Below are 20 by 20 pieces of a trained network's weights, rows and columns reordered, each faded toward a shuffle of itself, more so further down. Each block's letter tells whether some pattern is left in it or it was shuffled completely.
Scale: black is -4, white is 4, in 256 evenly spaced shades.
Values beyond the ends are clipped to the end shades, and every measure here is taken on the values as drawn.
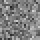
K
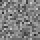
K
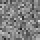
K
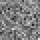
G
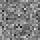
G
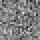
K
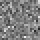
K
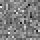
K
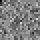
K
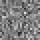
G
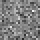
K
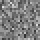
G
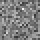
K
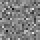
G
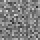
K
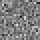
K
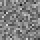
K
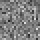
G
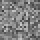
G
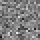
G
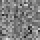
G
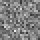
K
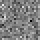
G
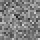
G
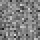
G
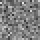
K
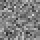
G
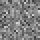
K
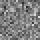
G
